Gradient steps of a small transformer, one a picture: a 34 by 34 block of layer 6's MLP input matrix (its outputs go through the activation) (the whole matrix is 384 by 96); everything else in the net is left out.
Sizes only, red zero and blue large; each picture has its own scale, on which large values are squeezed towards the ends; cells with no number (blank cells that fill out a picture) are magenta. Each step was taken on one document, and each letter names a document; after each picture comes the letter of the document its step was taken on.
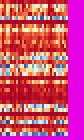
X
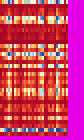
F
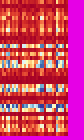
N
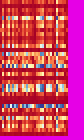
N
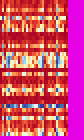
N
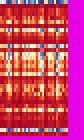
F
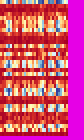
F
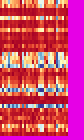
N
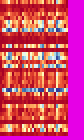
F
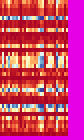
N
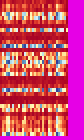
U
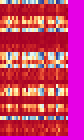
F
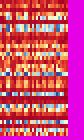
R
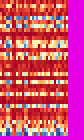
R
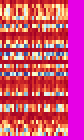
R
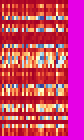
N
